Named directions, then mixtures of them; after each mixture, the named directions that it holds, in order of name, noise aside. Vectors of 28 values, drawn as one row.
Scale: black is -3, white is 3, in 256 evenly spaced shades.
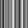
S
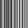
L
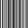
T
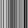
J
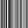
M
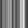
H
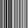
L, M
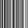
J, S, T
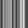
H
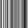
J, M, T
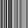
L, M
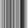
H, S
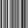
M, S, T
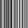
L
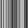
H, J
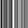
L, M, T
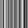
J, S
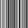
J, L, T
